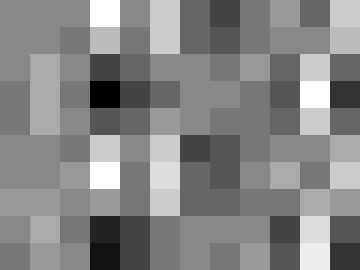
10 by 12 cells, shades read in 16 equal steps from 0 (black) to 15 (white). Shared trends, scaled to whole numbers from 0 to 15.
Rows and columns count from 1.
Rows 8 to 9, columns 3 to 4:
8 9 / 7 2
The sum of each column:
78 90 77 74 61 98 68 62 76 68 105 77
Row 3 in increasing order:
4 6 6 6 7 8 8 8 8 9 10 12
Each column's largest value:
9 10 9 15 8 13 8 8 9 10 15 12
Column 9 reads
7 7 9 7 7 7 8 7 8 9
